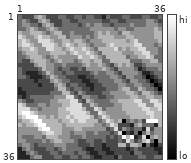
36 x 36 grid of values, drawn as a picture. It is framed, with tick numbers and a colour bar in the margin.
The bottom right is the roughest part. No overall slope runs across the table. An odd patch, rougher than its surroundings, sits in the bottom right. On average the colour sits 50% of the way up the scale. Horizontal stripes repeat 2 times down the table.
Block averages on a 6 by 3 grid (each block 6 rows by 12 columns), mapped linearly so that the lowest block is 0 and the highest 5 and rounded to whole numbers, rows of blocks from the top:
222
444
111
224
543
101
